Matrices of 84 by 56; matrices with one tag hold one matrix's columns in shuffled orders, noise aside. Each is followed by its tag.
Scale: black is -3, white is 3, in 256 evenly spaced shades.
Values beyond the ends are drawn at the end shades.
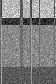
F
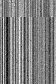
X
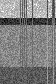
F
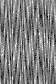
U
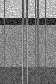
F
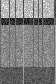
F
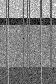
F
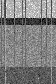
F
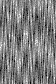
U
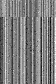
X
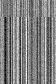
X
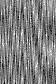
U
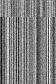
X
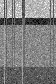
F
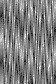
U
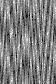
U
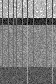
F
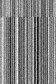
X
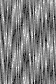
U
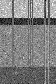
F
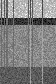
F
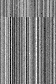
X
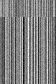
X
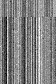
X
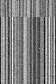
X
